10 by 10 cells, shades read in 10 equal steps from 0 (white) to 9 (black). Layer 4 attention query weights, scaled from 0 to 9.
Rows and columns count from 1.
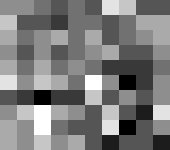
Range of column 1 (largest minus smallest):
5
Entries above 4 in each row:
6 7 4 5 7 3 7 3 5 5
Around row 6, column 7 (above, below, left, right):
7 6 0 9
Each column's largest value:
6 7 9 7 7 6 8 9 8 8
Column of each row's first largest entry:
4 4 7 2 7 8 3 9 8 7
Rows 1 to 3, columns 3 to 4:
5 6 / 6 7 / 4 3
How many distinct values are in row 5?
4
